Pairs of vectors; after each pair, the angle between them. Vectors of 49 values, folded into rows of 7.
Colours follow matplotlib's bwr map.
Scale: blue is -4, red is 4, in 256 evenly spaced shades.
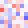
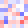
partly opposed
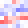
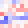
nearly opposite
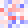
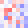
partly aligned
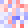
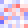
partly aligned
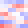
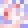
partly aligned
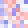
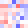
partly opposed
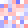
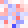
partly aligned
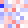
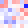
partly opposed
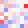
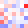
nearly parallel
